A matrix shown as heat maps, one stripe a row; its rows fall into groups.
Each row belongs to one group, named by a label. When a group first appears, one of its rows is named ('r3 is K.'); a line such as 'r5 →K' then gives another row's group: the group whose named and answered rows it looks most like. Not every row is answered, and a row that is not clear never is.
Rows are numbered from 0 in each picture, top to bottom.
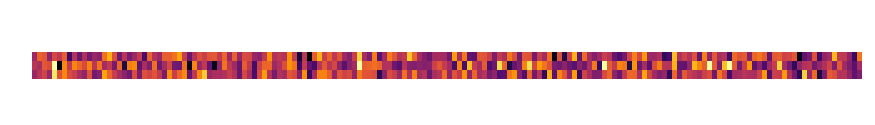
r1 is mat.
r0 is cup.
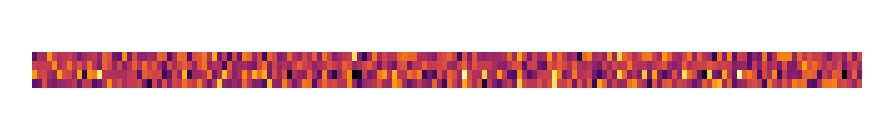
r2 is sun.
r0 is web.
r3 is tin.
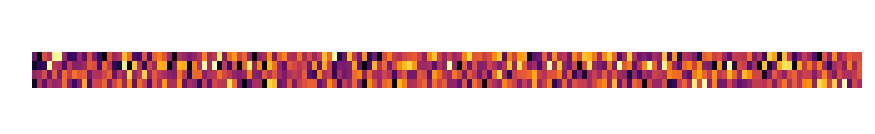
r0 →tin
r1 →web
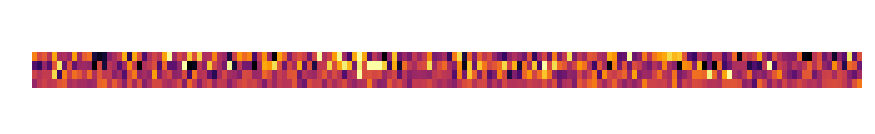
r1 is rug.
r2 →mat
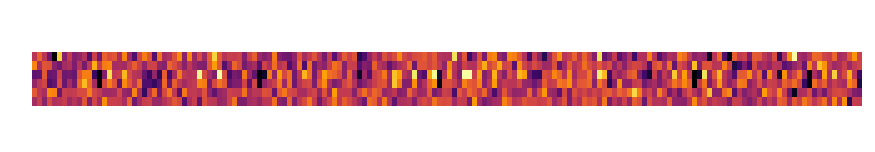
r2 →tin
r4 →mat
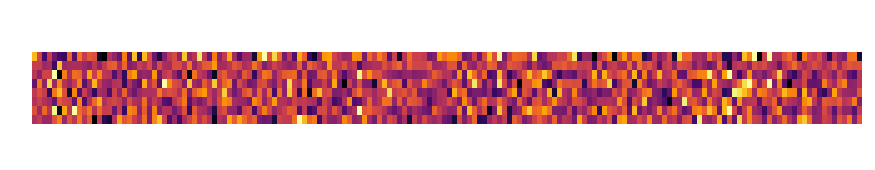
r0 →rug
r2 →mat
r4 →cup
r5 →sun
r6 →mat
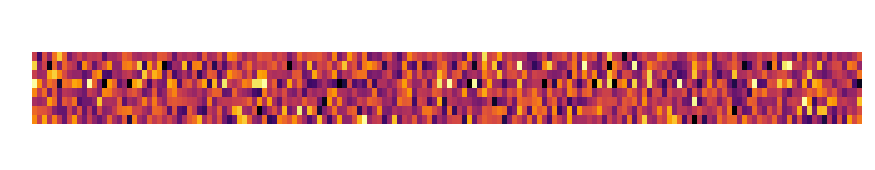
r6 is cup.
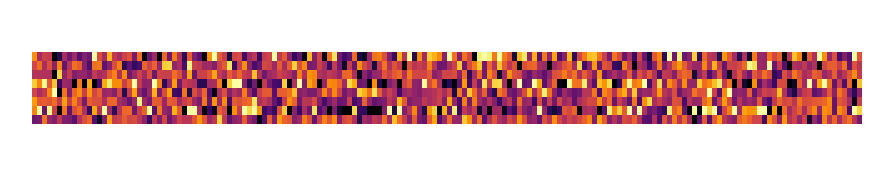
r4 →mat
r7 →tin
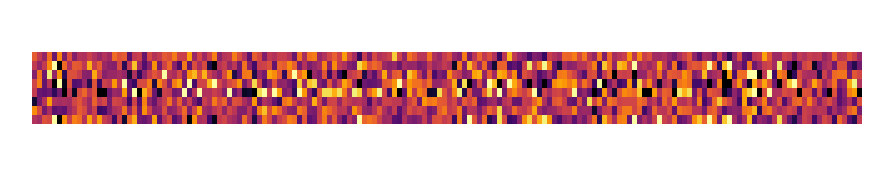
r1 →mat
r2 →web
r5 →web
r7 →mat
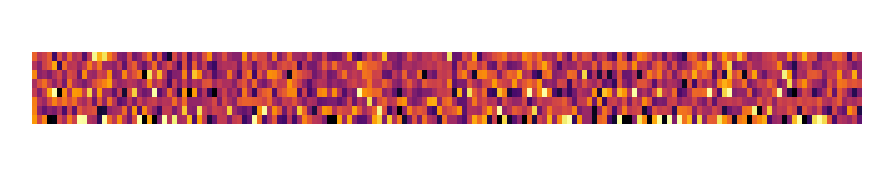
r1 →mat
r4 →mat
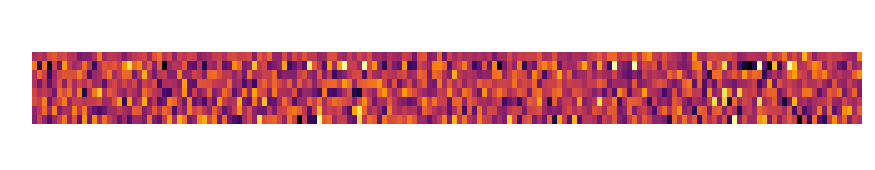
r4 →sun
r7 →cup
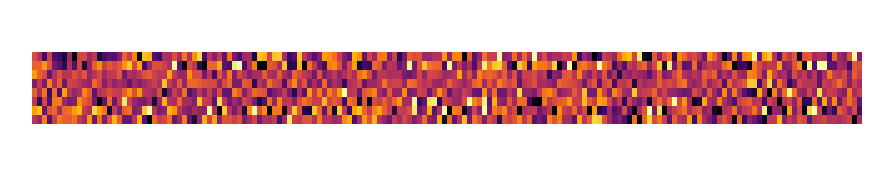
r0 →rug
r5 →tin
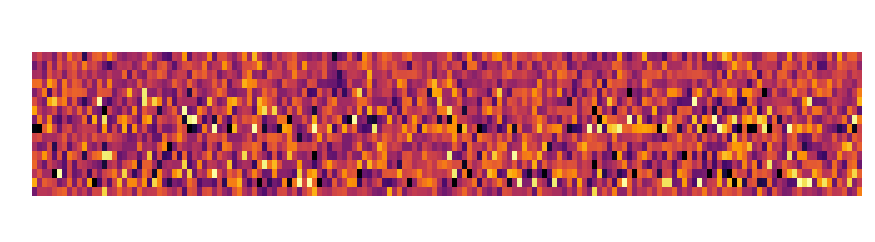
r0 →sun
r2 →web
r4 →mat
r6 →rug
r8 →web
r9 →cup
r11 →sun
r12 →rug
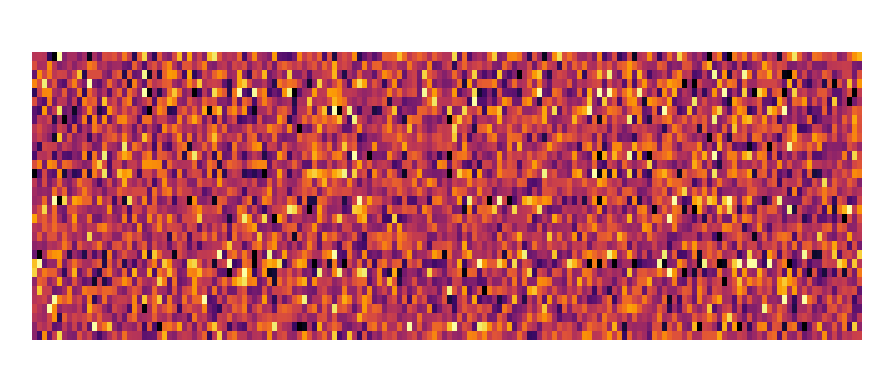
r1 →mat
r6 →tin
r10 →web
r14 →tin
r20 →web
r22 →tin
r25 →cup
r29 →mat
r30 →cup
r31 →tin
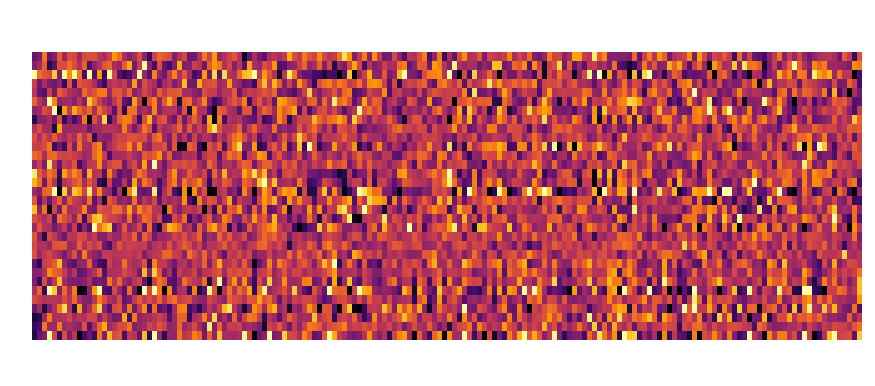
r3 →rug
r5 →mat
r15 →mat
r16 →rug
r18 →sun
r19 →cup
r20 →rug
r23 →tin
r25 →tin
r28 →sun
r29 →web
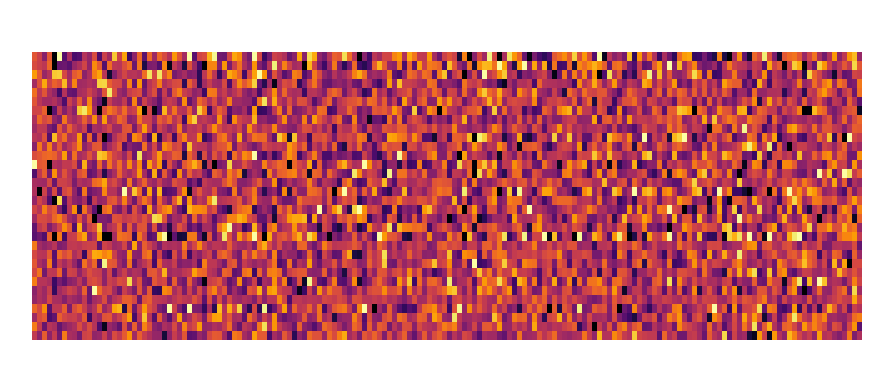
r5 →rug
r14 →sun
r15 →web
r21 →rug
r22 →sun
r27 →rug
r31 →web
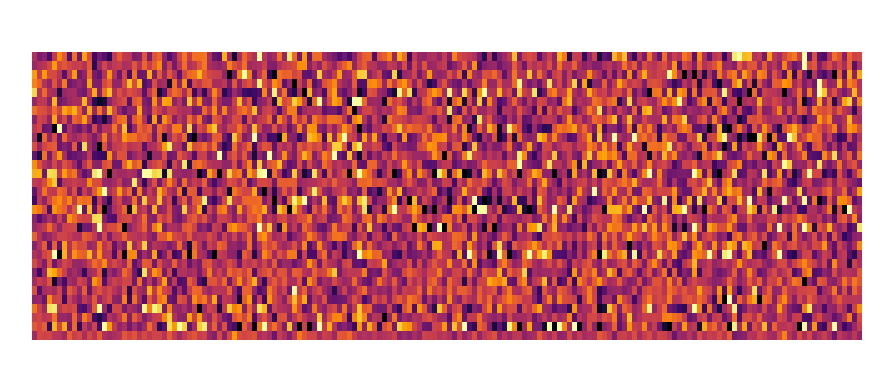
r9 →web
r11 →tin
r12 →web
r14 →mat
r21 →mat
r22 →mat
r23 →sun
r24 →tin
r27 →web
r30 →cup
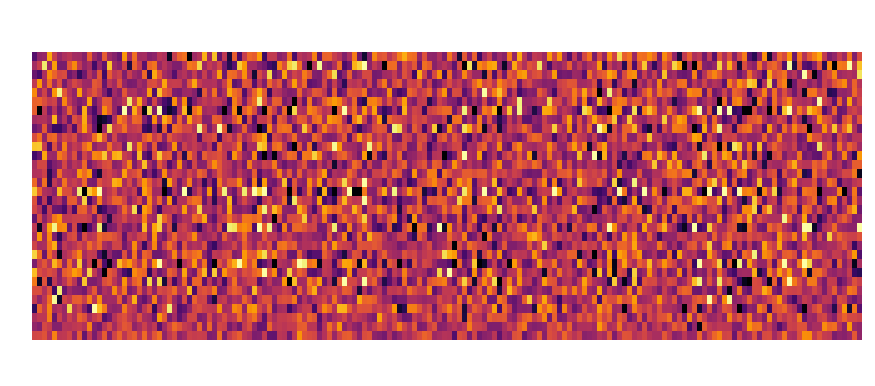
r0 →web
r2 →tin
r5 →web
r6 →web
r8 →tin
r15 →sun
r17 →rug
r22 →rug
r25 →web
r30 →tin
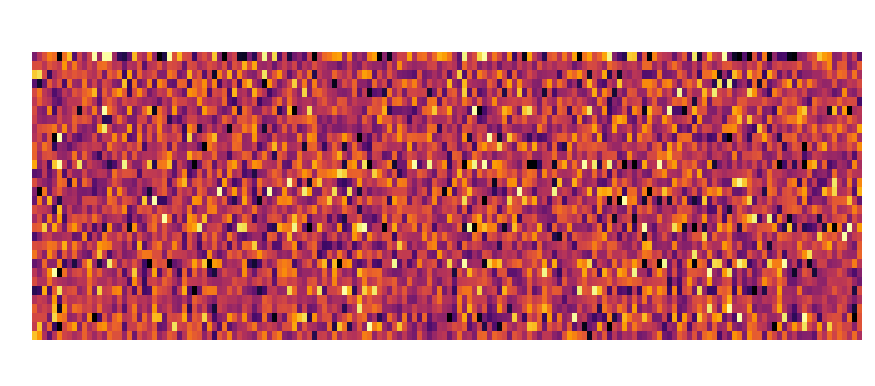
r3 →web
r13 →rug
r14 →cup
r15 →tin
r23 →tin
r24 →mat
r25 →mat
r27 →mat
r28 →mat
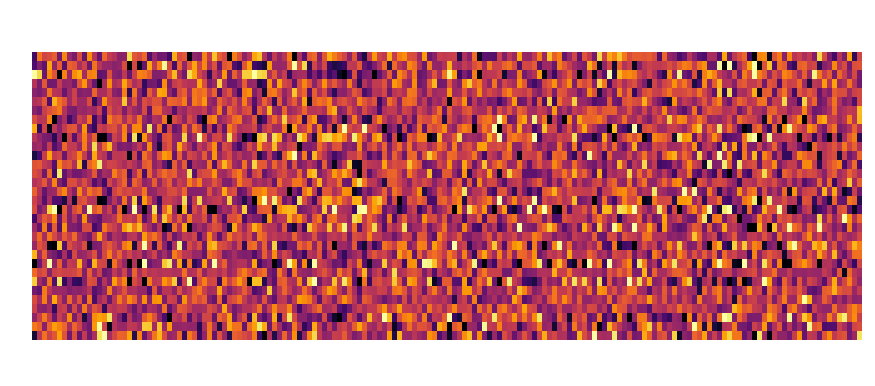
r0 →web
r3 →tin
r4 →web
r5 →cup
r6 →tin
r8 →web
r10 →cup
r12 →sun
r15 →sun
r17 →mat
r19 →web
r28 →cup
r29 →sun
